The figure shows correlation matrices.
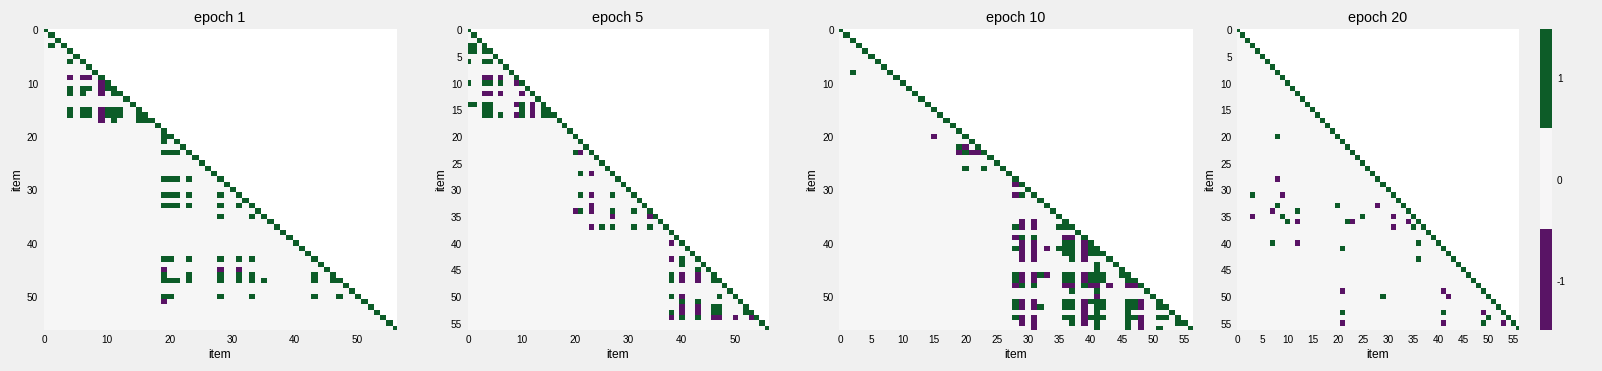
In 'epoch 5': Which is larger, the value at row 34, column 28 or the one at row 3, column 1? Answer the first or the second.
the second
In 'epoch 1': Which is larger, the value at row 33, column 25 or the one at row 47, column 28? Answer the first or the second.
the second
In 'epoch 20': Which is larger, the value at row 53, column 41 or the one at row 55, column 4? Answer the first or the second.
the first
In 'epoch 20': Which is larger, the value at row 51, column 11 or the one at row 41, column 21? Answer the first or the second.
the second
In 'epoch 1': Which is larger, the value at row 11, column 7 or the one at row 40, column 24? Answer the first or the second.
the first
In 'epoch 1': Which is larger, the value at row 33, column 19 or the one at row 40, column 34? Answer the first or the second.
the first
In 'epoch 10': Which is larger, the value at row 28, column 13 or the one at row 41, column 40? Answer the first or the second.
the second
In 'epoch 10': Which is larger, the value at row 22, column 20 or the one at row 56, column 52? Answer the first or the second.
the second
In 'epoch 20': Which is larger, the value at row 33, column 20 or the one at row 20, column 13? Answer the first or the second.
the first
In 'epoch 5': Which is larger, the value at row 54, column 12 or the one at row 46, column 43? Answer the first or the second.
the first
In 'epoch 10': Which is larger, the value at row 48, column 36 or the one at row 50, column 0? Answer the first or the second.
the second
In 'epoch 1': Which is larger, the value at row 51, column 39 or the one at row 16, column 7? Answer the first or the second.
the second
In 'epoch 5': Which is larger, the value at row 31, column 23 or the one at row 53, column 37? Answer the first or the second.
the second
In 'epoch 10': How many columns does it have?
57
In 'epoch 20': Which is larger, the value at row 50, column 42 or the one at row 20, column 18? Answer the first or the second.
the second
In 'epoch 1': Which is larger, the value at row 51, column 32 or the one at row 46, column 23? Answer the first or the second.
the second
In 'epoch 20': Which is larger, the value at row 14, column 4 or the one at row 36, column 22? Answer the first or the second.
the second
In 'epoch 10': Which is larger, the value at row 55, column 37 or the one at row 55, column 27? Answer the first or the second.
the first
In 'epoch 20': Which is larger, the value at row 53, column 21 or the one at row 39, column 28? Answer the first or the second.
the first
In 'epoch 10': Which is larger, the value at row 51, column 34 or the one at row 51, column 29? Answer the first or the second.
the first
